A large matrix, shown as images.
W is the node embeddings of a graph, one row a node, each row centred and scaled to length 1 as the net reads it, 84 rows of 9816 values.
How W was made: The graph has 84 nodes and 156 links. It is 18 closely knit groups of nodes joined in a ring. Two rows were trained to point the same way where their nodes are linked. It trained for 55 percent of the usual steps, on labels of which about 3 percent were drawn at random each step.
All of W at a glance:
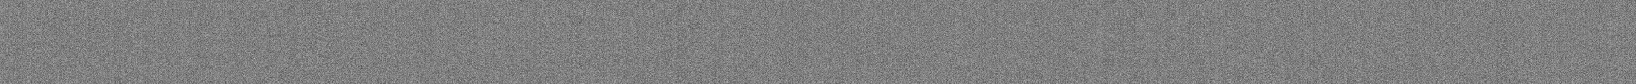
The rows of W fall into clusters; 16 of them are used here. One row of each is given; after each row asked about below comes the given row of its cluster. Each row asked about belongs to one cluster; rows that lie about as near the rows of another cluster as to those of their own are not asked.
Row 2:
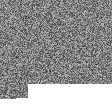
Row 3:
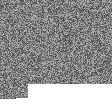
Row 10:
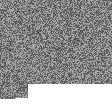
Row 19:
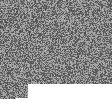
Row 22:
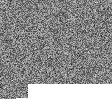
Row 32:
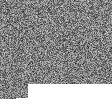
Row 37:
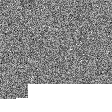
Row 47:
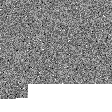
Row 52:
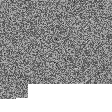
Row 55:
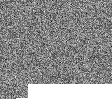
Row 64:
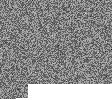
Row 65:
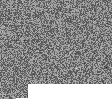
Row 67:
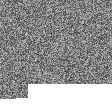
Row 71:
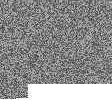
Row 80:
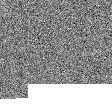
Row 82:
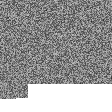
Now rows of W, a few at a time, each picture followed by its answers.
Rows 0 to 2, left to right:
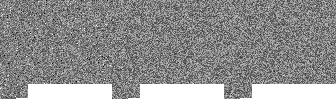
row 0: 47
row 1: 64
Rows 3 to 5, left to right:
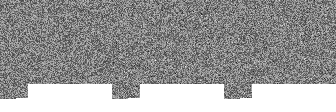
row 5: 37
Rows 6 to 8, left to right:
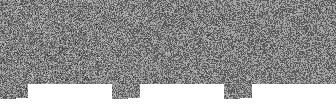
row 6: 37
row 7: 82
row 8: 65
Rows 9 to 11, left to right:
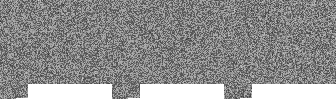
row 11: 47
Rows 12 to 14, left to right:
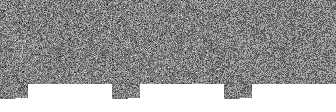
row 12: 10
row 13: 3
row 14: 10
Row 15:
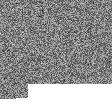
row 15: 3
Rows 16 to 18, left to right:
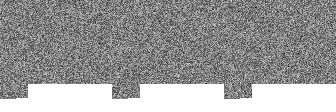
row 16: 67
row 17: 2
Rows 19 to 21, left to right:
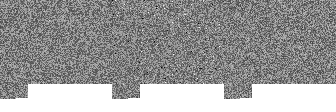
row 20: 65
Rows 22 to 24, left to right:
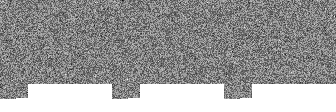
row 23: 22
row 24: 32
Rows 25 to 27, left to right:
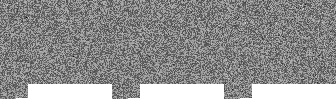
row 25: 19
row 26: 71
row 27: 80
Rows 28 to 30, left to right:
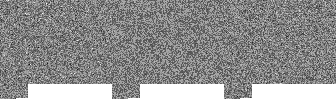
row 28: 32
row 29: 65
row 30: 2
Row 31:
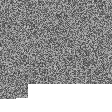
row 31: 52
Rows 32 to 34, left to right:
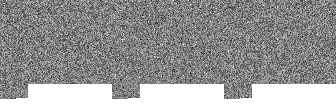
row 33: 80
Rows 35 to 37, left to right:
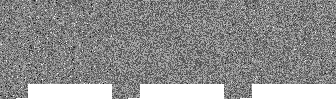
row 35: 67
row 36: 52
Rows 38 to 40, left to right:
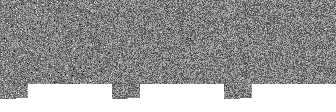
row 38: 3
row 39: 10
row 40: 80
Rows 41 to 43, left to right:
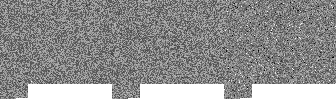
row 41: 19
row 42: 32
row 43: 82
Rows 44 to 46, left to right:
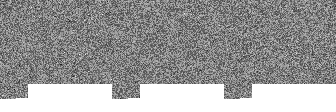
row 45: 65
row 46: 19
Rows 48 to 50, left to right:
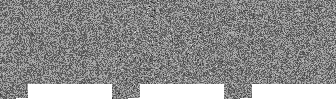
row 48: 37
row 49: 3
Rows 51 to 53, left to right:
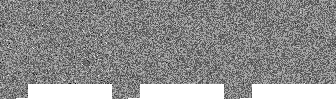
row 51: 52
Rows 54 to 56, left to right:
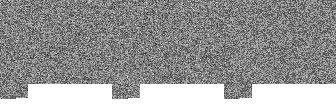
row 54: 10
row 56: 10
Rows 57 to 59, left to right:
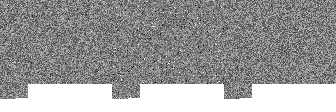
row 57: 19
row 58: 82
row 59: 64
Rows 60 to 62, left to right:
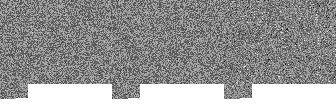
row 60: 71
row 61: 64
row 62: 32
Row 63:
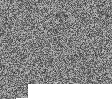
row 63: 22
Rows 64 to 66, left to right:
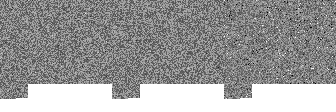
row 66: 65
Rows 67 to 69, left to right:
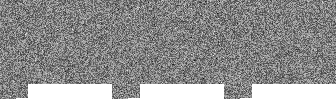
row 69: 55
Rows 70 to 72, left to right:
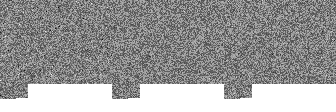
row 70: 37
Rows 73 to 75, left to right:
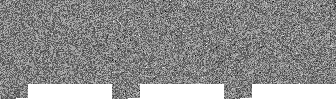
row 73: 47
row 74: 3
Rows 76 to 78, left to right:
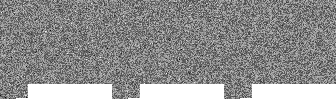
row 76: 37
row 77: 52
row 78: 71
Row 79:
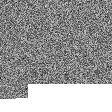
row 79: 55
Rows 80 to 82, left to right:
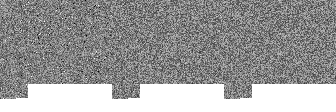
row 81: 67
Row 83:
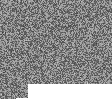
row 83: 71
